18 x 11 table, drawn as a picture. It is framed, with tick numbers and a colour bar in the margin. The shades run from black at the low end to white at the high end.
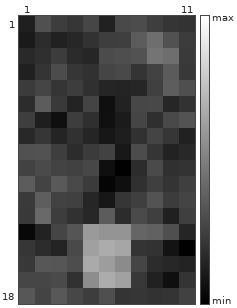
Histogram: skewed, a long tail of high values. Roughest part: bottom middle. Stripes: none. Ninth with the highest average: bottom middle. Odd patch: higher, in the bottom middle.
